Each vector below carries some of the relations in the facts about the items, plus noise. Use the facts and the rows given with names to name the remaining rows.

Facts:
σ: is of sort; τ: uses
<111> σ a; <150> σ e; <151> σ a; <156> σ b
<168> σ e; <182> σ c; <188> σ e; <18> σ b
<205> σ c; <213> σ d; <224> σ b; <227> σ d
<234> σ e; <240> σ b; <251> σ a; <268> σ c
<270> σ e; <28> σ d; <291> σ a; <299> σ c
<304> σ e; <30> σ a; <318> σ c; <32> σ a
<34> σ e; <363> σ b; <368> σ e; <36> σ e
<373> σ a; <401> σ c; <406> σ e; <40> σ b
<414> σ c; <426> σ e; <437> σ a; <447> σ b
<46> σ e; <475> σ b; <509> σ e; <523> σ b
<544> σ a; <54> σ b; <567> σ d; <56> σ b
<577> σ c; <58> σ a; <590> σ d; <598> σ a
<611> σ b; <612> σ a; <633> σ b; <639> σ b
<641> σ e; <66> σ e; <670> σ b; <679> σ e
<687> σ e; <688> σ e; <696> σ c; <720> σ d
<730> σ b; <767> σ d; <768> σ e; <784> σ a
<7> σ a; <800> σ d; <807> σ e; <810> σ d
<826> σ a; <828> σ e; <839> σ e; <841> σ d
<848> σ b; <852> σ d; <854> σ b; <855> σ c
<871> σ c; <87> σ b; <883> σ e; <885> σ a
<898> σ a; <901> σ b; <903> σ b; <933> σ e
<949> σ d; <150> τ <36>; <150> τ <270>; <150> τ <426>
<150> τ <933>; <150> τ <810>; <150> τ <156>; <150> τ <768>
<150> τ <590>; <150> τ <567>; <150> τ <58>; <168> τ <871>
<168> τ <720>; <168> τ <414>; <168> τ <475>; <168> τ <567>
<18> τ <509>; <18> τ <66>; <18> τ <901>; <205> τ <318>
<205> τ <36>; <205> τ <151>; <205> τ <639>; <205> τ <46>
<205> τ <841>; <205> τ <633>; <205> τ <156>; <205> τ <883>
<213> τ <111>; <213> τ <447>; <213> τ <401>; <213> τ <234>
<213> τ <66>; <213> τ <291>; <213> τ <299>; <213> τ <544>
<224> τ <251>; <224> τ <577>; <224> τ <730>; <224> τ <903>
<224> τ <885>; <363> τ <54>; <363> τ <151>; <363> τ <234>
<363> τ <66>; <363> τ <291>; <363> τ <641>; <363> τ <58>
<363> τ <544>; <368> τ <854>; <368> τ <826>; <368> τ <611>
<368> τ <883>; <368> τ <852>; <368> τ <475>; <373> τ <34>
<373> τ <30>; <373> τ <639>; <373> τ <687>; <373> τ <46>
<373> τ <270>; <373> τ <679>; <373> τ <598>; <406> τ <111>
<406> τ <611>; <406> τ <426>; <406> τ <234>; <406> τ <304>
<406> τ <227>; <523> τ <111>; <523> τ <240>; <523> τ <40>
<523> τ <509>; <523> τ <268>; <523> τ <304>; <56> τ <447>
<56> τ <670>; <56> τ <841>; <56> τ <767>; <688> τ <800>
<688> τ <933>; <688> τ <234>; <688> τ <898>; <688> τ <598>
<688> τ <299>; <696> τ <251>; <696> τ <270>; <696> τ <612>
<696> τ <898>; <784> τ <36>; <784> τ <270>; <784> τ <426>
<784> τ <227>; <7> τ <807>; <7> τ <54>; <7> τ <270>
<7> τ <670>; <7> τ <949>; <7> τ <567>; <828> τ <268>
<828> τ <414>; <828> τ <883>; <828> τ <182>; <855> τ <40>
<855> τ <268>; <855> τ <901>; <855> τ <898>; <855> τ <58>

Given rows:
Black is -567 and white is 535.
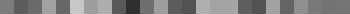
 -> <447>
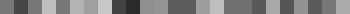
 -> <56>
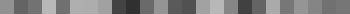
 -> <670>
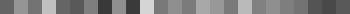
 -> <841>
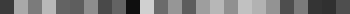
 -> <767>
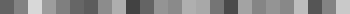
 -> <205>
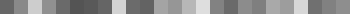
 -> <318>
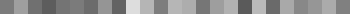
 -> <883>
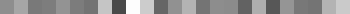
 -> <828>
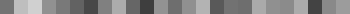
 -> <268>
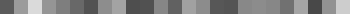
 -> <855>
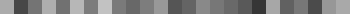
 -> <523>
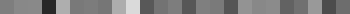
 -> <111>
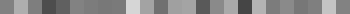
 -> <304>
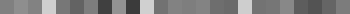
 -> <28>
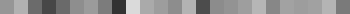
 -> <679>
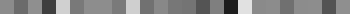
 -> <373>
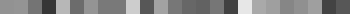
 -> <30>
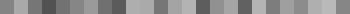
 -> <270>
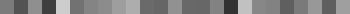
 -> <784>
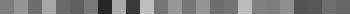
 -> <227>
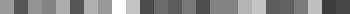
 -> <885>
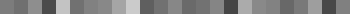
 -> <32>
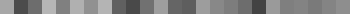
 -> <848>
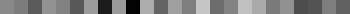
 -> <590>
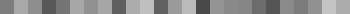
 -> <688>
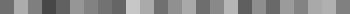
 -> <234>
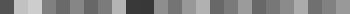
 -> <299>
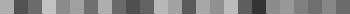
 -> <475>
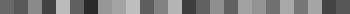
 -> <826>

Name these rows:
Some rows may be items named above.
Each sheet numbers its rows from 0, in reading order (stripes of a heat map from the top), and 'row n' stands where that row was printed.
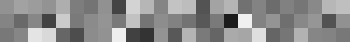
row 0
<168>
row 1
<373>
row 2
<577>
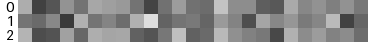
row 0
<156>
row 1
<151>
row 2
<639>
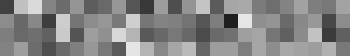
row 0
<401>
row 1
<373>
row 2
<251>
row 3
<46>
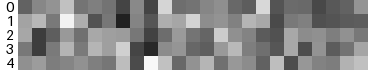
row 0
<213>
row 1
<720>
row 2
<156>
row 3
<56>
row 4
<828>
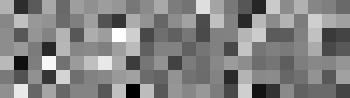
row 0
<633>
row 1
<807>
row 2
<885>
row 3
<598>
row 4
<224>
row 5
<784>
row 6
<800>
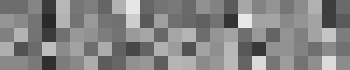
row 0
<151>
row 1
<30>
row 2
<933>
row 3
<475>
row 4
<768>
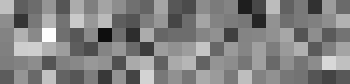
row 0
<240>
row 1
<363>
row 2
<949>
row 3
<414>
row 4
<150>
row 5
<841>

